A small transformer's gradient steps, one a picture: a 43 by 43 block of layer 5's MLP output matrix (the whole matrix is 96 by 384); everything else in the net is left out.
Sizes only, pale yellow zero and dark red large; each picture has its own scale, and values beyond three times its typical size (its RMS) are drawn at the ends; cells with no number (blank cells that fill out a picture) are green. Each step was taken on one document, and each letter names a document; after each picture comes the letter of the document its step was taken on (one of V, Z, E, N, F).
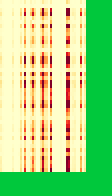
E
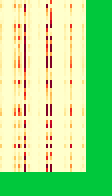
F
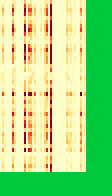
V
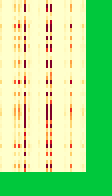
F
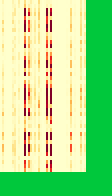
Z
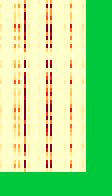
F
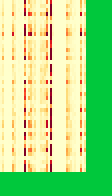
V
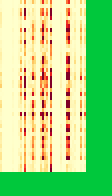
E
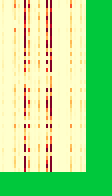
Z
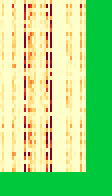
V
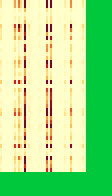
F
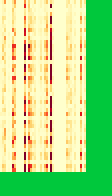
V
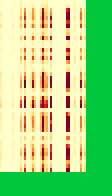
E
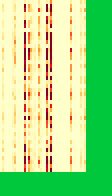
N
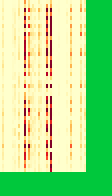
Z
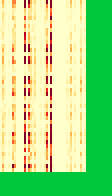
V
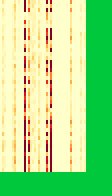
N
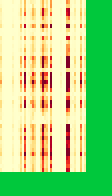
E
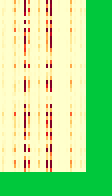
N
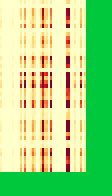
E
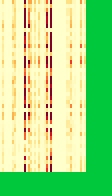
Z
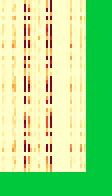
N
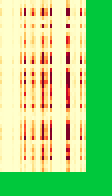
E
